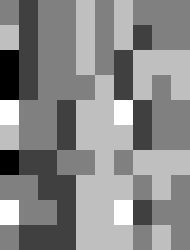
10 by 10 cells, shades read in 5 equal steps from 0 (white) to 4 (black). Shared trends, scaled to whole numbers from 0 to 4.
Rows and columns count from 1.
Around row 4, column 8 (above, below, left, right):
1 3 3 2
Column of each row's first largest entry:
2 2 1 1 4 4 1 3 4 2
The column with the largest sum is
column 2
